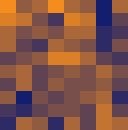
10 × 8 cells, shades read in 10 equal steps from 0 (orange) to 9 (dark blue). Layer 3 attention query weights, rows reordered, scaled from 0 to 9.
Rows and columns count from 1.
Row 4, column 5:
4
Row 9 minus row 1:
7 4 3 5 2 2 -7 3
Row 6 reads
4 3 6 5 4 5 3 5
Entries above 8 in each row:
1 1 0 0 0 0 0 1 0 0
